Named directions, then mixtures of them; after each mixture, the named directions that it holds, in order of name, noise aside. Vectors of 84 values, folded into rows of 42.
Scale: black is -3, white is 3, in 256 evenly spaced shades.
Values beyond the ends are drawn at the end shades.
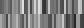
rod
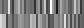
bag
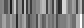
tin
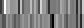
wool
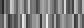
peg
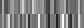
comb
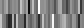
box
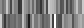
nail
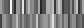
peg, tin, wool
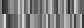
bag, peg, wool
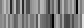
peg, tin, wool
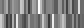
box, rod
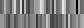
box, tin, wool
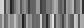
peg, wool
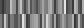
peg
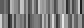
box, comb, peg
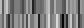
comb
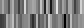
bag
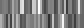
box, comb, rod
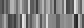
peg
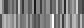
nail, rod, wool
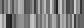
bag, box, peg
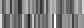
nail
